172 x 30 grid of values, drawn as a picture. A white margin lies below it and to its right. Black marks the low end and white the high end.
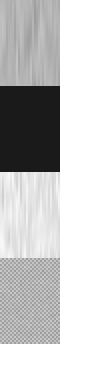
The table splits into 4 rows of 1 panel. Panel 1,1: high, streaked downward, faint in contrast. Panel 2,1: very low, flat. Panel 3,1: very high, streaked downward, faint in contrast. Panel 4,1: high, checkered.
